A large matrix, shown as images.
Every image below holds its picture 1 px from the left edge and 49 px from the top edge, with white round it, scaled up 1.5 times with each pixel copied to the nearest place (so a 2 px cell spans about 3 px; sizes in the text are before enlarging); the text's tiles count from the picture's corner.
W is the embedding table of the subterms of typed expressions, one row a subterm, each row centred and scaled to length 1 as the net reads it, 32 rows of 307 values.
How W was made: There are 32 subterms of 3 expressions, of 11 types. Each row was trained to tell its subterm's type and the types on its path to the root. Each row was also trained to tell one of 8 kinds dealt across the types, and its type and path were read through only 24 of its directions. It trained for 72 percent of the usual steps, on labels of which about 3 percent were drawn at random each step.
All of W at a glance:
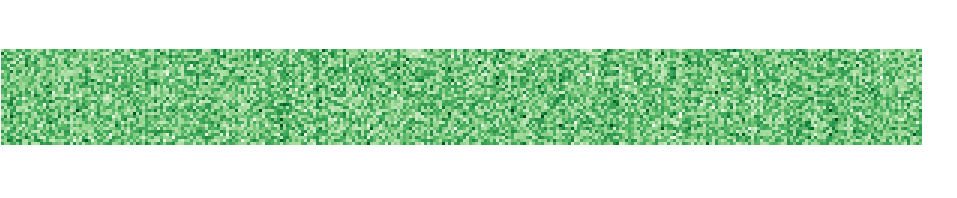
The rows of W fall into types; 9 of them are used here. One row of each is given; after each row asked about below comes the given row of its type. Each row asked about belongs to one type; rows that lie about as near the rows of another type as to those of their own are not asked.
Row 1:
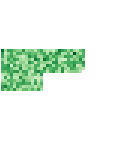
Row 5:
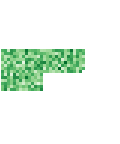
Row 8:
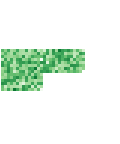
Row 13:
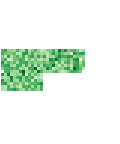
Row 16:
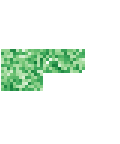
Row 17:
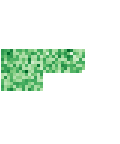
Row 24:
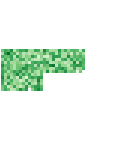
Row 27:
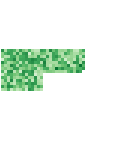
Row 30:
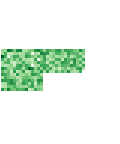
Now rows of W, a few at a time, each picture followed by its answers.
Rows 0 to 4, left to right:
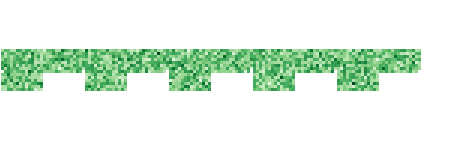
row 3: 24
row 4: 8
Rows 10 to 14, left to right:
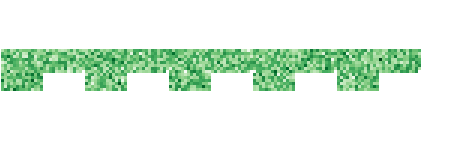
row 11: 27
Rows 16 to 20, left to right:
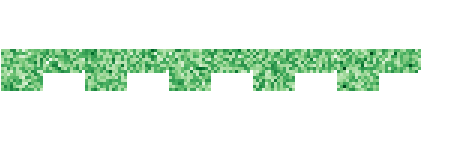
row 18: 30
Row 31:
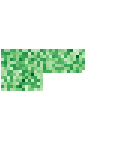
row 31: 27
